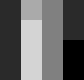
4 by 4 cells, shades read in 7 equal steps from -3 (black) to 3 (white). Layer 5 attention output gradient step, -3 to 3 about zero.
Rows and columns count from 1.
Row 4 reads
-2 2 0 -3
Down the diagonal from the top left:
-2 2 0 -3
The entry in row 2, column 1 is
-2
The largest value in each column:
-2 2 0 -2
